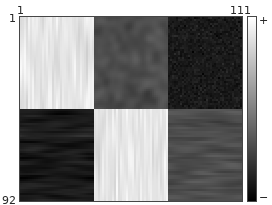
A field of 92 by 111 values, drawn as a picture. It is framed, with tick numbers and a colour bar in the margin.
The table splits into 2 rows of 3 panels. Panel 1,1: very high, streaked downward, faint in contrast. Panel 1,2: low, blotchy, faint in contrast. Panel 1,3: very low, fine-grained, faint in contrast. Panel 2,1: very low, streaked across, faint in contrast. Panel 2,2: very high, streaked downward, faint in contrast. Panel 2,3: low, streaked across, faint in contrast.
